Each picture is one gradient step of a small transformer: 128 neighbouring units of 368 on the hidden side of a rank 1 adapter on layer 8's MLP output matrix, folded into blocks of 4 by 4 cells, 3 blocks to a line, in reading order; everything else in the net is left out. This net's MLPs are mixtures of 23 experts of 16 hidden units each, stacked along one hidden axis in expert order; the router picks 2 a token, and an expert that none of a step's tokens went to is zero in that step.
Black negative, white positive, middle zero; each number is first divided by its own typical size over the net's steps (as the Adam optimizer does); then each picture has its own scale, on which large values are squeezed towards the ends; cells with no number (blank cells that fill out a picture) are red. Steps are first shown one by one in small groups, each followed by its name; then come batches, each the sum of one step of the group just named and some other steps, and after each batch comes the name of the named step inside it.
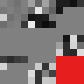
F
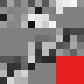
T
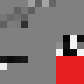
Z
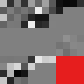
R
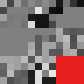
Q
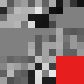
Q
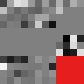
Z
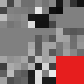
Q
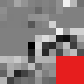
Q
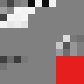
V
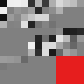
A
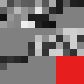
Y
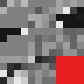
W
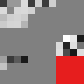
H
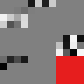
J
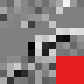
Y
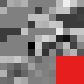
W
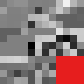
W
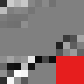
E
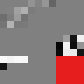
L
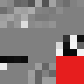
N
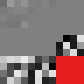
E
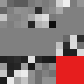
N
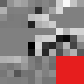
E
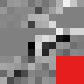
N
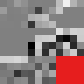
L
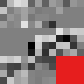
N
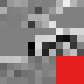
E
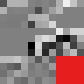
E
